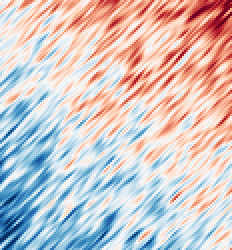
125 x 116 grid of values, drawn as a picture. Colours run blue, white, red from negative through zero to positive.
Histogram: bell-shaped. Ninth with the lowest average: bottom left. Ninth with the highest average: top right. Slope: up to the top right.
